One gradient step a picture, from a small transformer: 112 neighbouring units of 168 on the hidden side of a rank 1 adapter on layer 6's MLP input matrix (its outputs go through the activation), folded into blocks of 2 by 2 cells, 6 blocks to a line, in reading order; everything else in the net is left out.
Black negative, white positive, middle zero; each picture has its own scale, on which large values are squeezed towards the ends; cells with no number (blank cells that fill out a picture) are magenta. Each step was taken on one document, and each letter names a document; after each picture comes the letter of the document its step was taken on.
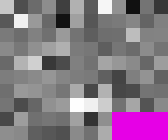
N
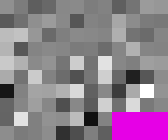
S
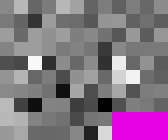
N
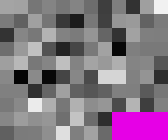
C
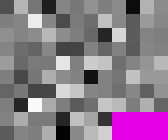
C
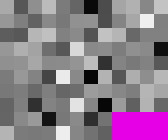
C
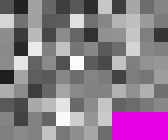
S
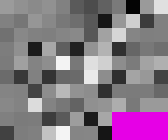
C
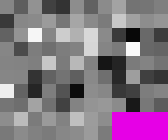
S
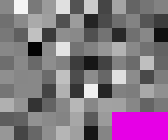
N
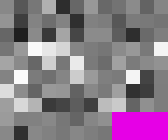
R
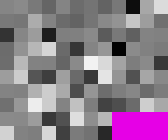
C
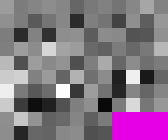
R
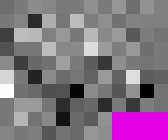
S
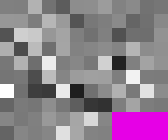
S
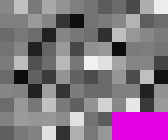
C
